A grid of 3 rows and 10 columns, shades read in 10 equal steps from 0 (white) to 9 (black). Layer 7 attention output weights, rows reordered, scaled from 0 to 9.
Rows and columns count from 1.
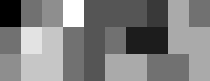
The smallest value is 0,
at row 1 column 4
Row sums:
51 46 38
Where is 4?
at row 1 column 3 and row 3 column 1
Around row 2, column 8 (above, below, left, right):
7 5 8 3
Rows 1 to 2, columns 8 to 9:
7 3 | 8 3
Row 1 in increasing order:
0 3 4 5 5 6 6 6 7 9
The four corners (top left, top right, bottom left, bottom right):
9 5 4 3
